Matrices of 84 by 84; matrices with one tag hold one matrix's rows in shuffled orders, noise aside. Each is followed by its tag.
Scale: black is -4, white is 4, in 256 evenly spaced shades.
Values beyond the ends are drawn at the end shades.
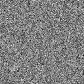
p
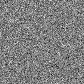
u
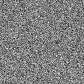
p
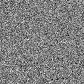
u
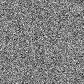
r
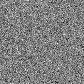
u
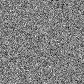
u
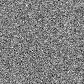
r
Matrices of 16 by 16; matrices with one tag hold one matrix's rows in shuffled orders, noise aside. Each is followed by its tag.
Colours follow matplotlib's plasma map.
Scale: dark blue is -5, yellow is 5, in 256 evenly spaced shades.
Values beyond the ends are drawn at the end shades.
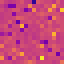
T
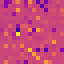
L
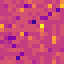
T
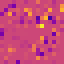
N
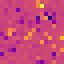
N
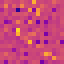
L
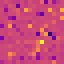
N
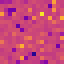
T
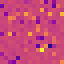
N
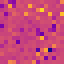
N
